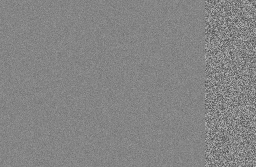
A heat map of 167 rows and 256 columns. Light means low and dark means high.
The left part is calmer, up to a seam about 80% of the way across. A few values lie far out on both sides of the bulk. No single row or column stands out from its neighbours. Fine speckle covers the field. There are no regular stripes. Overall the values sit about 50% of the way up the scale. The halves do not mirror each other.
